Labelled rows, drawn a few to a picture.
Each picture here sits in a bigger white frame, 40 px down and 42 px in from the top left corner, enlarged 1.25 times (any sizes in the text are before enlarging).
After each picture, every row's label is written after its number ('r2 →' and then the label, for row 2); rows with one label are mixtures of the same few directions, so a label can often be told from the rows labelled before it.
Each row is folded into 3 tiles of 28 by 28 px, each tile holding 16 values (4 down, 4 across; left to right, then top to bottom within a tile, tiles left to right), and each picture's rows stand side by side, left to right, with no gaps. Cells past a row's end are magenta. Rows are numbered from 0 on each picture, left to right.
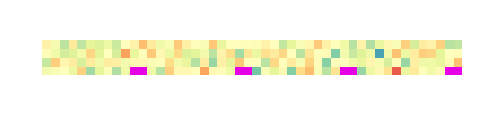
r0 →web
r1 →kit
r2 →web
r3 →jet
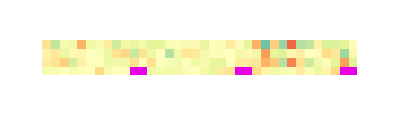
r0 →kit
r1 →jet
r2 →kit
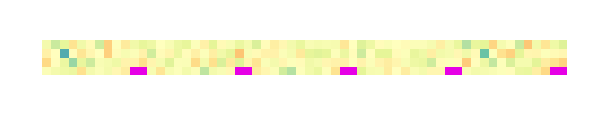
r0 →jet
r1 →kit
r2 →jet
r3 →jet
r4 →jet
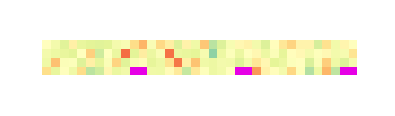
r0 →web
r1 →jet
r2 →web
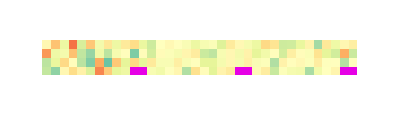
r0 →kit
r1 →jet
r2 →kit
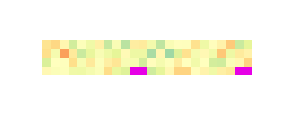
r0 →jet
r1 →jet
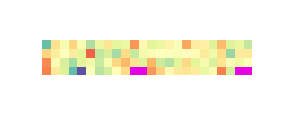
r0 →jet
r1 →web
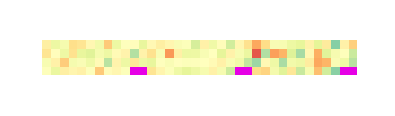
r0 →kit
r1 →jet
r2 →jet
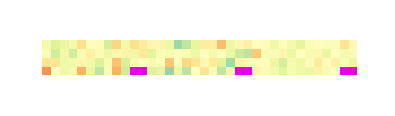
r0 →web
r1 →web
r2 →jet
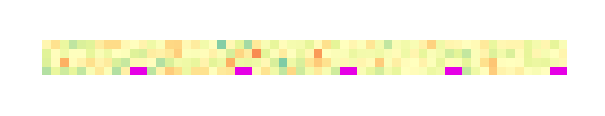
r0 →web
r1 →web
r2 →jet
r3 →web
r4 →jet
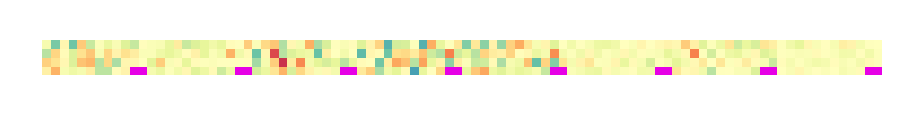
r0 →kit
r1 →web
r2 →jet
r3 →kit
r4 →kit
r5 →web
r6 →jet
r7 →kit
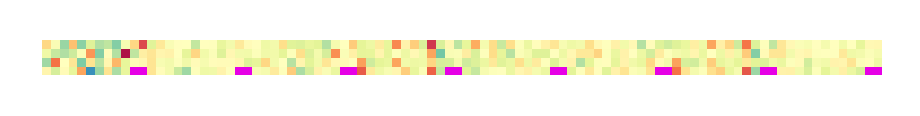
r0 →web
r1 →jet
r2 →web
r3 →web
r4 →kit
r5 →web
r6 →web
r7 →jet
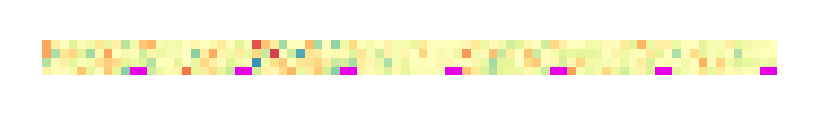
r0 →jet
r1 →jet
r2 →jet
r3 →jet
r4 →jet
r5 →web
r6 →jet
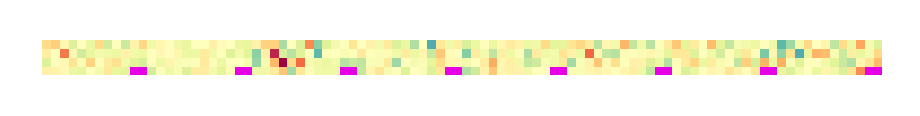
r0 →jet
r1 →web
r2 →jet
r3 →web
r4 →jet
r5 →jet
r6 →kit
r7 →jet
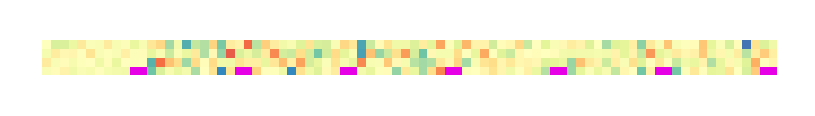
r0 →kit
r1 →web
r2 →jet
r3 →jet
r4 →jet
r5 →web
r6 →web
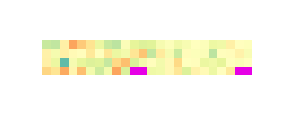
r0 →web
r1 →jet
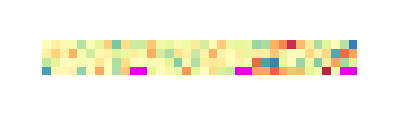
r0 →web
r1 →jet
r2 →web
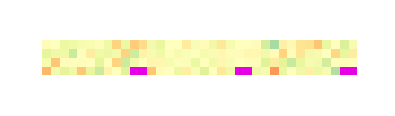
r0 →web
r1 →web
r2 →kit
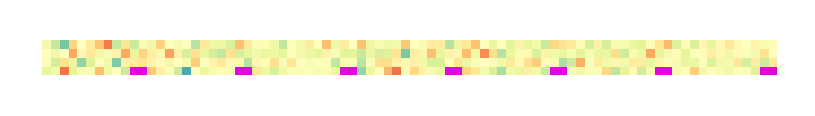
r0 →kit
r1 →jet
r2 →web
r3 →jet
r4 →jet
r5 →web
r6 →kit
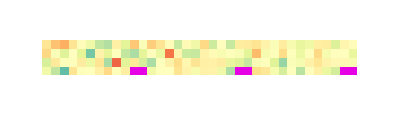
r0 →kit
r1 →jet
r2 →jet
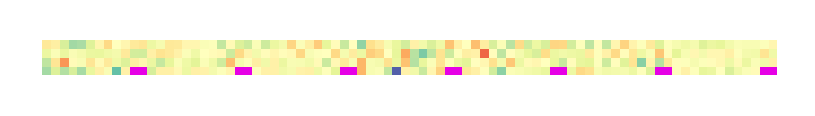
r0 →web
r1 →web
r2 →kit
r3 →jet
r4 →jet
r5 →kit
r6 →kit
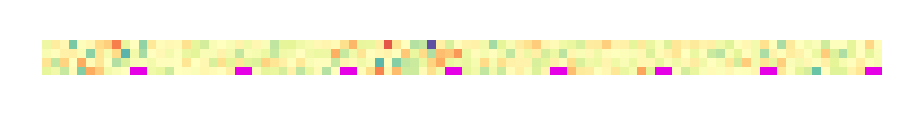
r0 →web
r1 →kit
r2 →web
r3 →web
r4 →web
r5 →web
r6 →kit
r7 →jet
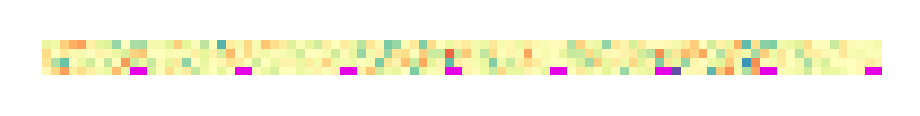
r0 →web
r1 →web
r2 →kit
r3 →kit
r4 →jet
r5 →kit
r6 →web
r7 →jet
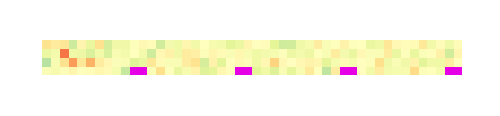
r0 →jet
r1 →kit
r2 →web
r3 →kit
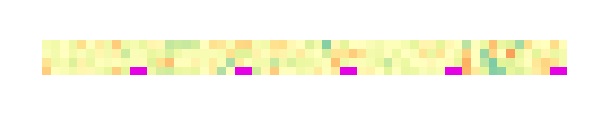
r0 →web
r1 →web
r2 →web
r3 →jet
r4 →jet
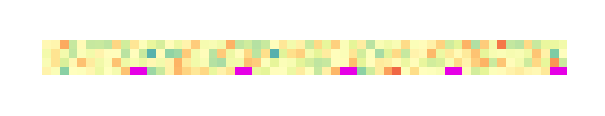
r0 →kit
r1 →jet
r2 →jet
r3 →jet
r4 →kit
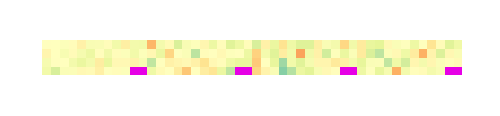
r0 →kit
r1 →jet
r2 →jet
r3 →jet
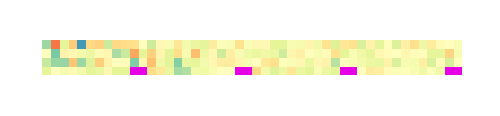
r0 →kit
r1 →jet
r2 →web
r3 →kit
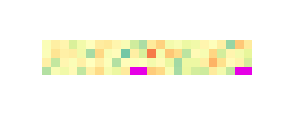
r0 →web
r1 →jet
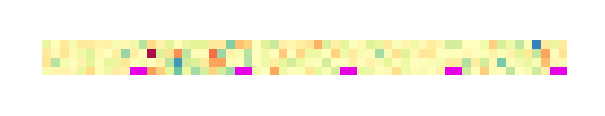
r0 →web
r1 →jet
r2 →kit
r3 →jet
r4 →web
